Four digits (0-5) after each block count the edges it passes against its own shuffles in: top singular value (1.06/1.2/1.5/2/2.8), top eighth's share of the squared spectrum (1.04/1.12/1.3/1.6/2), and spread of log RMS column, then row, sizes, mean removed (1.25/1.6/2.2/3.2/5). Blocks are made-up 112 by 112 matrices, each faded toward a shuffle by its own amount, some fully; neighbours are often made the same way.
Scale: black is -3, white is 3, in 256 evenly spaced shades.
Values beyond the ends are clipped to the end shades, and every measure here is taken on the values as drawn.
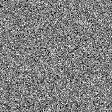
3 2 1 1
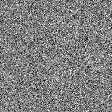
2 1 1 0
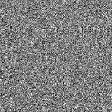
4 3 2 2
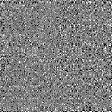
4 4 3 3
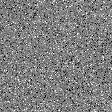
2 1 0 0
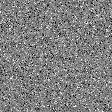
2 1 0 0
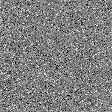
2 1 0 0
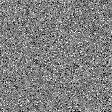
3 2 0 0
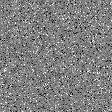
2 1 0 0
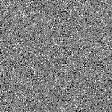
3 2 1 1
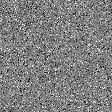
0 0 0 0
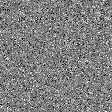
3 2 0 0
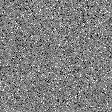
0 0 0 0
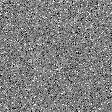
1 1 0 0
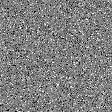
0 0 0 0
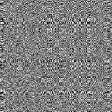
5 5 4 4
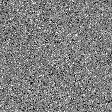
0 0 0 0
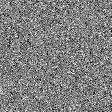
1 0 0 0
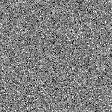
3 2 1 0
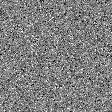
0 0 0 0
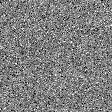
1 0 0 0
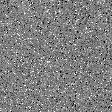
1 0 1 0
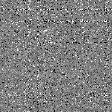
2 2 3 3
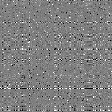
5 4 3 3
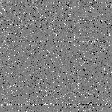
4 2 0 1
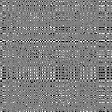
5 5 4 4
